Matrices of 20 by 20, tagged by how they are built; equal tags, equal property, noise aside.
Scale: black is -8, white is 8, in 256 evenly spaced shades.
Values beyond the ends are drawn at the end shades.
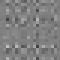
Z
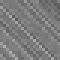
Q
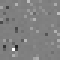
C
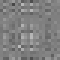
Z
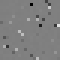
C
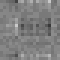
Z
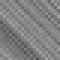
Q
